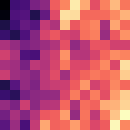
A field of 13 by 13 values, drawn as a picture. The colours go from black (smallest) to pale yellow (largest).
There is an overall slope up to the right. The top left is the ninth with the lowest average. The ninth with the highest average is the bottom right. No single row or column stands out from its neighbours. There are no regular stripes.
